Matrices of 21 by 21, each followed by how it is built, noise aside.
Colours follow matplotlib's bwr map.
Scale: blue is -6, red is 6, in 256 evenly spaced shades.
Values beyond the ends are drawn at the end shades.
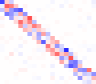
banded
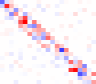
banded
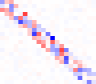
banded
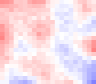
smooth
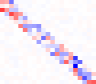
banded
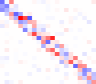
banded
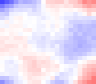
smooth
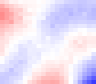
smooth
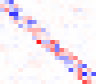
banded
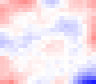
smooth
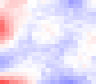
smooth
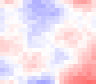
smooth
